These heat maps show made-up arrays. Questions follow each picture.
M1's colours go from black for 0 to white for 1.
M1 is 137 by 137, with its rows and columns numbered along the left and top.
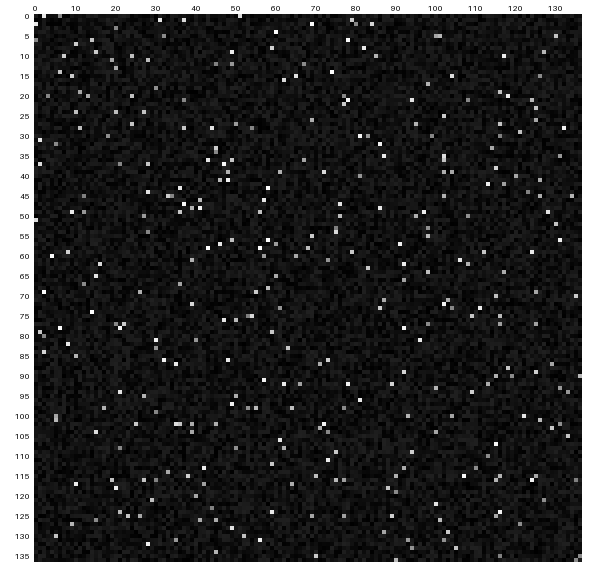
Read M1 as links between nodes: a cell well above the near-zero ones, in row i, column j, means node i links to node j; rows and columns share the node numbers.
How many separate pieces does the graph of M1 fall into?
2
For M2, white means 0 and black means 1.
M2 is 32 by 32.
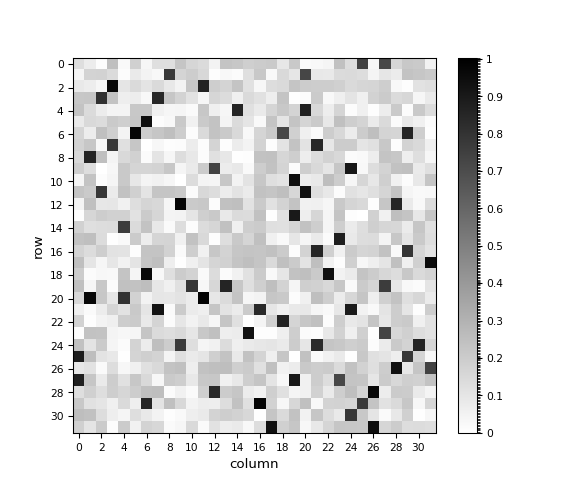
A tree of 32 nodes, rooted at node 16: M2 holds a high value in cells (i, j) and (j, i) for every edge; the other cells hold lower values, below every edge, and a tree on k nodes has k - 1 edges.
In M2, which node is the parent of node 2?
3
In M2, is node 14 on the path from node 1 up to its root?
no
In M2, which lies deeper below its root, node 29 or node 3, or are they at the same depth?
node 3
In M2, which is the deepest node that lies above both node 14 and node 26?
21
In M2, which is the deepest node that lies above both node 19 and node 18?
29
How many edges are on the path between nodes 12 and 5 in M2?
7
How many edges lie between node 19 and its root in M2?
5
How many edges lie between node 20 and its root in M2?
6
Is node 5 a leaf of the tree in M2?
yes
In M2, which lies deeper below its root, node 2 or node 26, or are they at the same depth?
node 26
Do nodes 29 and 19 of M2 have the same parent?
no
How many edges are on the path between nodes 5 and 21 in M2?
4
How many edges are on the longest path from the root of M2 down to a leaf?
8
